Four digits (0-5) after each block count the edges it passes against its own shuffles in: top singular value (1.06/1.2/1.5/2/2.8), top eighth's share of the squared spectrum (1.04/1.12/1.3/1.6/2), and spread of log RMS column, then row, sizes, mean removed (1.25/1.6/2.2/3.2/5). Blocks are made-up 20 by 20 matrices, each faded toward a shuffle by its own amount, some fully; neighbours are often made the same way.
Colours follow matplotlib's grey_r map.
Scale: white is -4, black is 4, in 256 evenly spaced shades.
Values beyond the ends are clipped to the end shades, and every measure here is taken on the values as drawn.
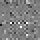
3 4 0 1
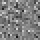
1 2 2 0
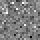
0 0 0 0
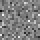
0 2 1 0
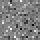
0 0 0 0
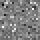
0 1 0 0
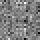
3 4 2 1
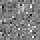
2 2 1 0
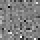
2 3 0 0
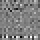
3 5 0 2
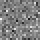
2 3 0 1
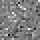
0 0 0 0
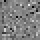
0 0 0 0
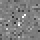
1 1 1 0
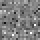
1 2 1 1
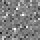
0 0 0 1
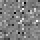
1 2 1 0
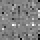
2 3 2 1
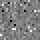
0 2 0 0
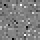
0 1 0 0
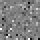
1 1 0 0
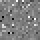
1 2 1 0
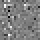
2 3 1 1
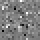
1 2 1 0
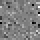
1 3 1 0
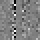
3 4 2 0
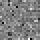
0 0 0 0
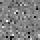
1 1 0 0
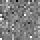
1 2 1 0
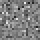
1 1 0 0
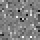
1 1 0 0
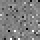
0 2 0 0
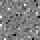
0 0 0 0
